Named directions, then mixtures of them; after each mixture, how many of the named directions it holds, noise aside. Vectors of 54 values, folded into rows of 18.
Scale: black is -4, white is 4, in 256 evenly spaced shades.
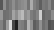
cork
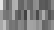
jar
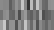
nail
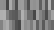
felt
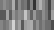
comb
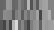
three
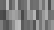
one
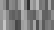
two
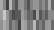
two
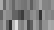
one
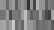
three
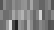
one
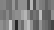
three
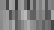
two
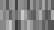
three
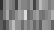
two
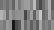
two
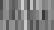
two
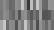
one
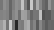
two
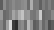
one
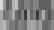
one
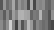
two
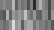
one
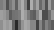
three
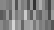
one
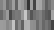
three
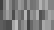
two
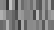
two
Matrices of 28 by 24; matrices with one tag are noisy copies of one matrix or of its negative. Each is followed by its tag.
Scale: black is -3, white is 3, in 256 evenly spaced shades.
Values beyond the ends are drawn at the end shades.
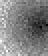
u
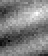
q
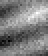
q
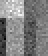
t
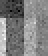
t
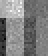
t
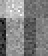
t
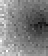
u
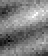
q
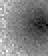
u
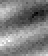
q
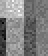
t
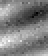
q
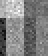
t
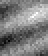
q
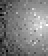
u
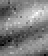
q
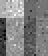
t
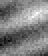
q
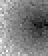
u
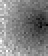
u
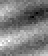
q
